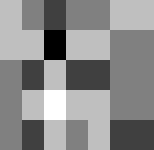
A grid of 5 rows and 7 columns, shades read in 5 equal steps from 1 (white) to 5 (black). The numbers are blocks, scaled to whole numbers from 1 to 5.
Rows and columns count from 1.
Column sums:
13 15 14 14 13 15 15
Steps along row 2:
same up down same up same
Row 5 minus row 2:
1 2 -3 1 0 1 1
